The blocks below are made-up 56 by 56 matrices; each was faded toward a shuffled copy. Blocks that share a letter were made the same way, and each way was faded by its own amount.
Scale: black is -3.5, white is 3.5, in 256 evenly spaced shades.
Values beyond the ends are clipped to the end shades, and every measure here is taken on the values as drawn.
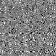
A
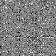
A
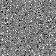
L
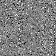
L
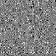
A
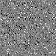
A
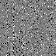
L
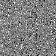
L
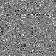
A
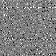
A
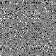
A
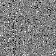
L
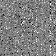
L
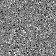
L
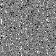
L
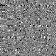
A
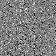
L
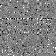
A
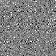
A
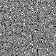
L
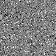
L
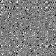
A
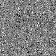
L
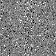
L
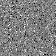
L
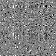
A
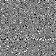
A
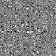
A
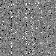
L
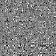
A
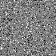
L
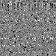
A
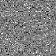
A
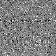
A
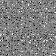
A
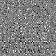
A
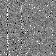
L
